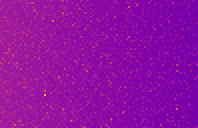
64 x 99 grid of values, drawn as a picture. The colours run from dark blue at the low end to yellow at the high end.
Average level on the scale: 30%. Grain: fine. Slope: up to the left.
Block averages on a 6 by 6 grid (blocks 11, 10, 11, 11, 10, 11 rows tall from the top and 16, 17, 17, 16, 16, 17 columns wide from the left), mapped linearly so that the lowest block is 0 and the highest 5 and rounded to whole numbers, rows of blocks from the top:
543210
543210
543210
543210
543210
543210
